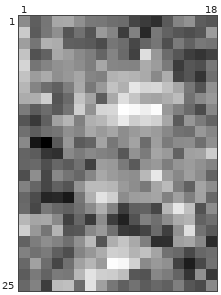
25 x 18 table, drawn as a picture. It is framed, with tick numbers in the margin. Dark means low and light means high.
Grain: blotchy. Slope: none. Ninth with the highest average: centre. Ninth with the lowest average: middle left. Seam: none. Mirror symmetry: none.
